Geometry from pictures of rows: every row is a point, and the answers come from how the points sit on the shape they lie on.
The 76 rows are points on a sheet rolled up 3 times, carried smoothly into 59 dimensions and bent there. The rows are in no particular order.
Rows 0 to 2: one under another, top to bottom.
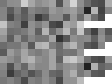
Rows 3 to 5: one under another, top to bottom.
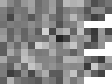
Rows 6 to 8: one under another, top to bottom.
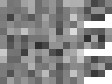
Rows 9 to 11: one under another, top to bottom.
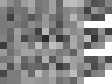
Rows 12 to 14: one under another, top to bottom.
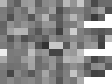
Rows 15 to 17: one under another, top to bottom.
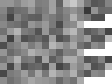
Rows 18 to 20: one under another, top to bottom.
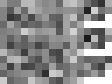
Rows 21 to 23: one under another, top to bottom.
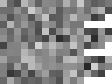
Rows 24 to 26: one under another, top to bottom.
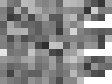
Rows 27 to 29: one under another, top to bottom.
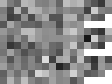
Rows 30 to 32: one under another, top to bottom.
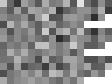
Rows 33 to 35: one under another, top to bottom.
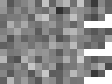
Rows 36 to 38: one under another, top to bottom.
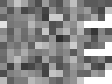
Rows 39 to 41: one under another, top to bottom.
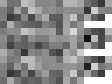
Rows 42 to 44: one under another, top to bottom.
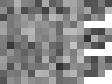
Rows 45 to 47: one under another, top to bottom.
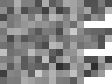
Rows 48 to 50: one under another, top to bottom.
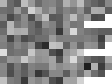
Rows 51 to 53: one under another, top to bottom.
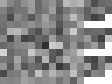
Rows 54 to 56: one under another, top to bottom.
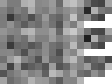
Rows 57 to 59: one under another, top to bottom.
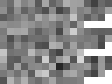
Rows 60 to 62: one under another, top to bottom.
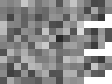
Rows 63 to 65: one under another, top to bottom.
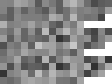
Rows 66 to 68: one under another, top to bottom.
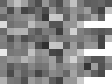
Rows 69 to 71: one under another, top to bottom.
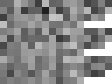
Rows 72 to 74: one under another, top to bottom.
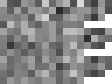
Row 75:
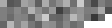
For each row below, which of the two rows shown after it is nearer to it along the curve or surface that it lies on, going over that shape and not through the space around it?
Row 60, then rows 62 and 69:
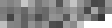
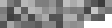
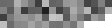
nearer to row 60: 62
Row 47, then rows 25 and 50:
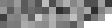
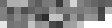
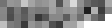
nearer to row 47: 25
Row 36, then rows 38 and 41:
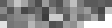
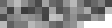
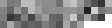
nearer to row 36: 38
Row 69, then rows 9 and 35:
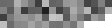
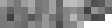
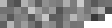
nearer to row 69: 35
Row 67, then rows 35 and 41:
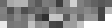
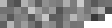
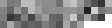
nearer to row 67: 41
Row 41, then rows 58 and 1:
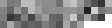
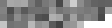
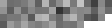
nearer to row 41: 1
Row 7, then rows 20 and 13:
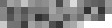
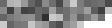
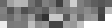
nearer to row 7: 13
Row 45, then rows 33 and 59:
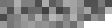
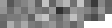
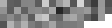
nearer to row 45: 33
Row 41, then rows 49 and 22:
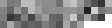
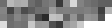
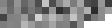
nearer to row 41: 49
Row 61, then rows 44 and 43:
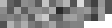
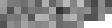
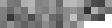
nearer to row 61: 44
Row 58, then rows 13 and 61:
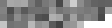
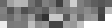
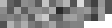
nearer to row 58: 13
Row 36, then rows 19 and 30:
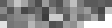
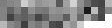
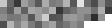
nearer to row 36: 19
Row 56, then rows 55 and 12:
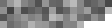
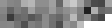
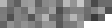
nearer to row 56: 55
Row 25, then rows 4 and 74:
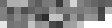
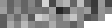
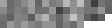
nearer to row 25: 4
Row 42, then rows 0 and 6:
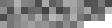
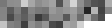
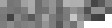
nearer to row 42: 0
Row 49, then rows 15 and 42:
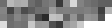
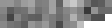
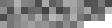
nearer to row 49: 42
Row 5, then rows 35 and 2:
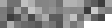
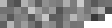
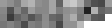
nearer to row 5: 35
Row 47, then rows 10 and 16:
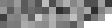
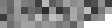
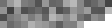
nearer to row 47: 10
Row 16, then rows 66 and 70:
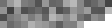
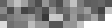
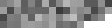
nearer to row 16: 70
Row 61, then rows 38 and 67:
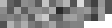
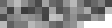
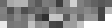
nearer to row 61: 38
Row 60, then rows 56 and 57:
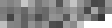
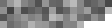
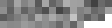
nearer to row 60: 56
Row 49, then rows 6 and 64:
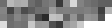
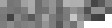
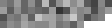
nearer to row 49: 64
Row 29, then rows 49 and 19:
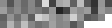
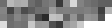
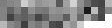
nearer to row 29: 49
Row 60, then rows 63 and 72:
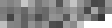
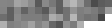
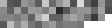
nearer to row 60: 63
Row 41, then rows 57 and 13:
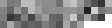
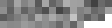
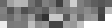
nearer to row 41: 13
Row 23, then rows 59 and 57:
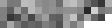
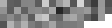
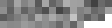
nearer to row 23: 59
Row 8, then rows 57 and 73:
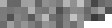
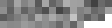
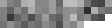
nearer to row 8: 73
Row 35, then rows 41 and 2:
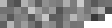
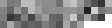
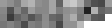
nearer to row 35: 41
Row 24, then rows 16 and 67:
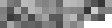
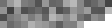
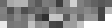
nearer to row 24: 67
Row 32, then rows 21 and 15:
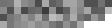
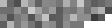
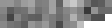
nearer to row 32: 21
